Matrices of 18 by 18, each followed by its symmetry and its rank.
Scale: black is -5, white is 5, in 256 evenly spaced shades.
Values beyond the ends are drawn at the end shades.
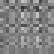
neither, rank two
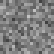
neither, full rank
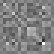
symmetric, rank three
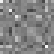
symmetric, rank three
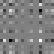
symmetric, rank one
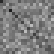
symmetric, full rank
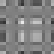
symmetric, rank one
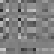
neither, rank two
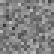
neither, full rank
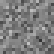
symmetric, full rank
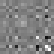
symmetric, rank three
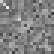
symmetric, full rank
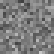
neither, full rank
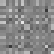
symmetric, rank three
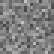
neither, full rank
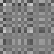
symmetric, rank one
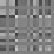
symmetric, rank one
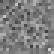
symmetric, full rank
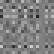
neither, rank two
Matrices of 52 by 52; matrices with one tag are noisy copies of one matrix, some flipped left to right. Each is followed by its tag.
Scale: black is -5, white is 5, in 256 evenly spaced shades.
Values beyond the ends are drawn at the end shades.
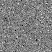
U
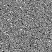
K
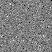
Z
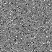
U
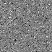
U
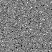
K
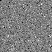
Z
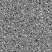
U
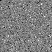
Z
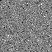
Z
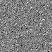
K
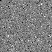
Z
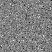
Z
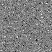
U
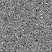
U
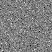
K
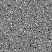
K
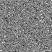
U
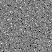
K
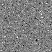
U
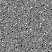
K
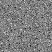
K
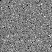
Z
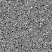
K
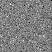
Z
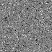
U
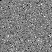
Z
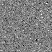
U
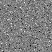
K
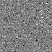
U
